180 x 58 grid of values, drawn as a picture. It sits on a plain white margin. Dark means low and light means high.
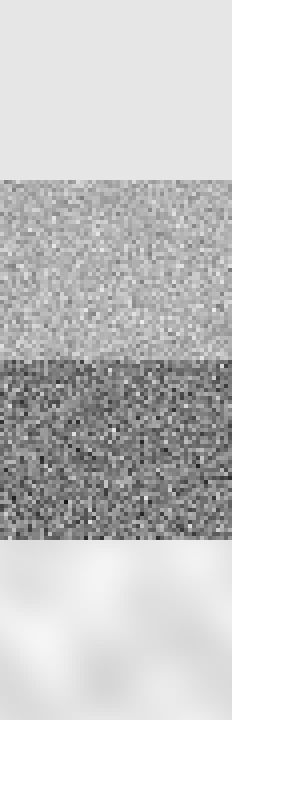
The table splits into 4 rows of 1 panel. Panel 1,1: very high, flat. Panel 2,1: high, fine-grained. Panel 3,1: middling, fine-grained, strong in contrast. Panel 4,1: very high, smooth, faint in contrast.
